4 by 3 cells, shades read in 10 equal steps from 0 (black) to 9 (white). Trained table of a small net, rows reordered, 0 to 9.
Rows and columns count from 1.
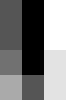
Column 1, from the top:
3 3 4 6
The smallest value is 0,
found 3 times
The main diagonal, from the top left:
3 0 8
